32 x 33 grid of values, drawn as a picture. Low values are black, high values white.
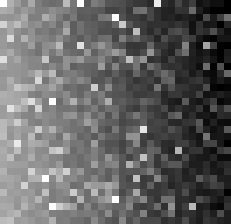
The grain is fine, like static. No regular stripes run through it. There is an overall slope up to the left. No single row or column stands out from its neighbours.
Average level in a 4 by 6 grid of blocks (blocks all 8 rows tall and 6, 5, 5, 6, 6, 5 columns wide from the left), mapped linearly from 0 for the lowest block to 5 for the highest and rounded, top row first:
5 4 3 2 1 0 | 5 4 3 2 1 0 | 5 4 3 3 1 0 | 5 5 4 3 1 0
